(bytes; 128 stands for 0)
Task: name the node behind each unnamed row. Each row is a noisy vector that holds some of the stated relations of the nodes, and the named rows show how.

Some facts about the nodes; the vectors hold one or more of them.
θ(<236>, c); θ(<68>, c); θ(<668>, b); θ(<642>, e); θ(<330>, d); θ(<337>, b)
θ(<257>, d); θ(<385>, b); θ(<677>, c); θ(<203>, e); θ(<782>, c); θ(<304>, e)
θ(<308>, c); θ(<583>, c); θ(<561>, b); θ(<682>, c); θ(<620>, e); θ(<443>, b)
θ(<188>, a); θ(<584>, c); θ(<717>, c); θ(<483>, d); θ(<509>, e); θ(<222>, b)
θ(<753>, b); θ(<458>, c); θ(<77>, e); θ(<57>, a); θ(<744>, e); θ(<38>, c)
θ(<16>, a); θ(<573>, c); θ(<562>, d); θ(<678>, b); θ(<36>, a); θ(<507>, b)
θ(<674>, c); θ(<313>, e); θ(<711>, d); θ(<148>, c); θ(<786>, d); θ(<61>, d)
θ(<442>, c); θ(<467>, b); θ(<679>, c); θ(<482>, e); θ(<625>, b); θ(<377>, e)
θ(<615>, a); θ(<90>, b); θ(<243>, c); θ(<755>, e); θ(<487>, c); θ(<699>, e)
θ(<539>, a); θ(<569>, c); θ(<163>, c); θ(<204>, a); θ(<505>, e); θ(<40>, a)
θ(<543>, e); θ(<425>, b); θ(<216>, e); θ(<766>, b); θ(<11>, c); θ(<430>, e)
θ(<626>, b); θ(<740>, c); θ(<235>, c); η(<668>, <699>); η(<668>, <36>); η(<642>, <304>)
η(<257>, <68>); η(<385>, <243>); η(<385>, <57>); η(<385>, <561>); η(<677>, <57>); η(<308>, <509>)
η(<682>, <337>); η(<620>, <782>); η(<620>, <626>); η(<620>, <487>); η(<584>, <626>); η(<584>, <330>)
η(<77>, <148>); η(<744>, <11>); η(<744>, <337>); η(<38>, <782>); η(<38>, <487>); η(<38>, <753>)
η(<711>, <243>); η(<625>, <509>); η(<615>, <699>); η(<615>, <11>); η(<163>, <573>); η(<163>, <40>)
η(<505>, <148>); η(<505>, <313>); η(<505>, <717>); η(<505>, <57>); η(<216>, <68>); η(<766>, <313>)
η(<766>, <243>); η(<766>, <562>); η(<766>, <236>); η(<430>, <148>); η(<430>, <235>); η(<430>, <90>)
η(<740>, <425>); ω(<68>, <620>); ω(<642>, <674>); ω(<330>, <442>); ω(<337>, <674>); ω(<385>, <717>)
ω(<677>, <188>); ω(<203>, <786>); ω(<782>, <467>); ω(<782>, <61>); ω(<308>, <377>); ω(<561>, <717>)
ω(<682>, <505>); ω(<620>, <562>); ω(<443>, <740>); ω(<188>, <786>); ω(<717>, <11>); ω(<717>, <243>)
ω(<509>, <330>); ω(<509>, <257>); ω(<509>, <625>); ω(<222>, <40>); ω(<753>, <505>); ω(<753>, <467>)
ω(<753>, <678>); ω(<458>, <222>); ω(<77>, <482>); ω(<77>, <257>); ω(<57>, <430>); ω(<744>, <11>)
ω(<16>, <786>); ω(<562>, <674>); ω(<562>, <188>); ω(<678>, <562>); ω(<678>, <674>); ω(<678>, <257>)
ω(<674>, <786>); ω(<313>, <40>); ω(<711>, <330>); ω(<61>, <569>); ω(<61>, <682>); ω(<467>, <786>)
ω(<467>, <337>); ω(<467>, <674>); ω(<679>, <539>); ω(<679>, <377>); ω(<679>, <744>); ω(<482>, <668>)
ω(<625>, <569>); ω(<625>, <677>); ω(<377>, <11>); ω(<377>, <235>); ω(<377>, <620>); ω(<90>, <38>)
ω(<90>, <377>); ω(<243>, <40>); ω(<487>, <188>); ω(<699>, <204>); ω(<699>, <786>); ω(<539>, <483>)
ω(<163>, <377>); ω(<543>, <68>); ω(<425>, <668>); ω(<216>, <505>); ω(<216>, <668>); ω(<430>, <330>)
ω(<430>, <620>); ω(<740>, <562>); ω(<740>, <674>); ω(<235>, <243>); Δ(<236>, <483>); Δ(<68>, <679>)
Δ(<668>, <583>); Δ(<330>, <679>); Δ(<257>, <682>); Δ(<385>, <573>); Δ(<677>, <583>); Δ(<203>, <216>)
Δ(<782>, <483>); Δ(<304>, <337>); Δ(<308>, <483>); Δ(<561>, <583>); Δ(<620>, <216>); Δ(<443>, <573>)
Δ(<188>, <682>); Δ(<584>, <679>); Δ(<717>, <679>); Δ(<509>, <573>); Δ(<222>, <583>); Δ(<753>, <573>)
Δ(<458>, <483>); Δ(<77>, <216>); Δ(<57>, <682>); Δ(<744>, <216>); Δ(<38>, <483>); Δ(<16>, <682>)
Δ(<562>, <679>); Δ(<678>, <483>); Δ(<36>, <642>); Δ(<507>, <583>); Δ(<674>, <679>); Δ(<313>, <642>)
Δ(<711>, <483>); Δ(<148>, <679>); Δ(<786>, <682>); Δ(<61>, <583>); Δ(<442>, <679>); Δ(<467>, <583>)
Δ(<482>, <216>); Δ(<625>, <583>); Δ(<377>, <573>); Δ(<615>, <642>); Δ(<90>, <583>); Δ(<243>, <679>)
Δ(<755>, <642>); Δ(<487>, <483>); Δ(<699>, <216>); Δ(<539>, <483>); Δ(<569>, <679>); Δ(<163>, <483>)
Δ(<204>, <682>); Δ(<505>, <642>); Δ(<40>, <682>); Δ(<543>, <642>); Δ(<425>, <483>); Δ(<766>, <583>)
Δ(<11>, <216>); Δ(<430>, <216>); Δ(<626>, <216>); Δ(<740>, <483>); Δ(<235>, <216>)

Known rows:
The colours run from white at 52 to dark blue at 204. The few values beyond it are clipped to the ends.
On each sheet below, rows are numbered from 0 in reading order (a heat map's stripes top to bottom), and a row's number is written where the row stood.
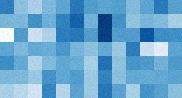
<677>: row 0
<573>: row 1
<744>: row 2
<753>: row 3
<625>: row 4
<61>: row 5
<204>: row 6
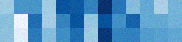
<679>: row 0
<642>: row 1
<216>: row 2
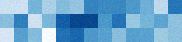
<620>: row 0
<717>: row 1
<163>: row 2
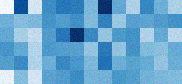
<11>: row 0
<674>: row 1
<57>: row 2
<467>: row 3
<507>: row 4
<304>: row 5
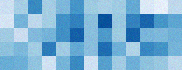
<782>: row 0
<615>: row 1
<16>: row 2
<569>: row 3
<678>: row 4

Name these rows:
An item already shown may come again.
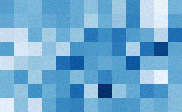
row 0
<753>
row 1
<753>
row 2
<620>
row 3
<505>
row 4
<543>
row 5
<626>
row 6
<682>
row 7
<304>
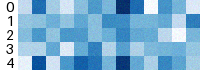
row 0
<483>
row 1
<584>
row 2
<626>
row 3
<740>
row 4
<11>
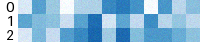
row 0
<38>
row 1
<425>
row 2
<36>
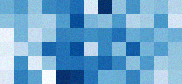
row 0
<337>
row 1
<236>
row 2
<377>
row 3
<699>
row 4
<40>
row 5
<458>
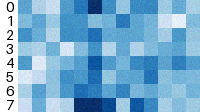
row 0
<57>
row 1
<626>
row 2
<562>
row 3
<740>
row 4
<77>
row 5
<509>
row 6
<68>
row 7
<313>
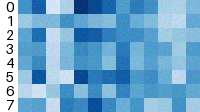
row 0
<561>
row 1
<330>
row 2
<90>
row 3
<507>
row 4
<507>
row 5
<222>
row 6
<482>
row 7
<148>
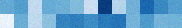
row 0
<668>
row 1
<377>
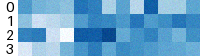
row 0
<443>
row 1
<430>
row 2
<385>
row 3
<755>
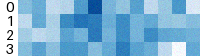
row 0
<236>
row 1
<68>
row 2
<188>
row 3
<626>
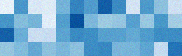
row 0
<539>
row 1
<711>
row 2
<766>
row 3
<584>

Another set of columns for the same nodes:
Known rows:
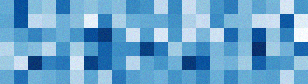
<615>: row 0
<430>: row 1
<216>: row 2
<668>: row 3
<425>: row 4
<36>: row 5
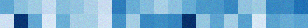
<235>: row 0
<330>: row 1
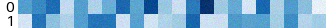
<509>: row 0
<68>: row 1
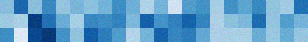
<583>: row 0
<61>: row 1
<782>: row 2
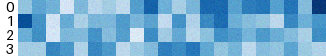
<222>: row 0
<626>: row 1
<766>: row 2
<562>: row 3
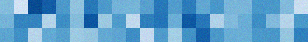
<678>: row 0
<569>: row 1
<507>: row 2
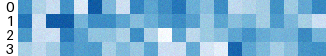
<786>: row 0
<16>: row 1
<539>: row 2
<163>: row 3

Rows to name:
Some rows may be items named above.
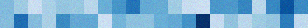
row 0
<377>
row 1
<148>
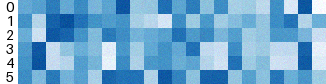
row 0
<77>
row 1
<337>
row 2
<678>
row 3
<430>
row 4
<430>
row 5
<482>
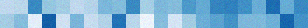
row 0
<561>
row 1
<483>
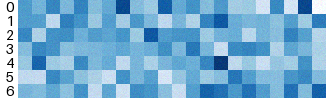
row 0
<77>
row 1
<236>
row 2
<443>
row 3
<543>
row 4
<148>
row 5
<90>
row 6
<458>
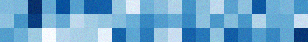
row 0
<682>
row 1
<57>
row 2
<40>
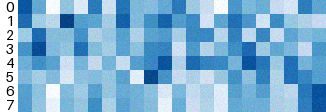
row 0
<620>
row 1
<699>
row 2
<711>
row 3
<615>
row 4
<313>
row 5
<385>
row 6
<38>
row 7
<38>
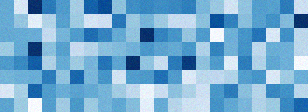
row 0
<753>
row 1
<11>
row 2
<505>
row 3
<57>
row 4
<509>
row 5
<677>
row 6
<679>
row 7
<38>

